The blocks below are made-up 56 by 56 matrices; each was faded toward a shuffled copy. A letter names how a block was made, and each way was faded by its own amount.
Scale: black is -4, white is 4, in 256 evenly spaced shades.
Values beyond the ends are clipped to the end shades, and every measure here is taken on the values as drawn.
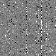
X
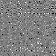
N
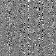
X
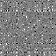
N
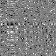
N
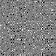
N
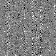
X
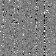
X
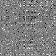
N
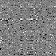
N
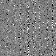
X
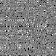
N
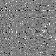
N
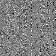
X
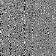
X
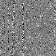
X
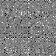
N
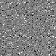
N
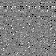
N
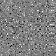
N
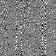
X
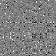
N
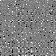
N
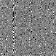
X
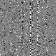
X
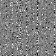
X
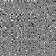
N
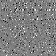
N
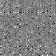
N
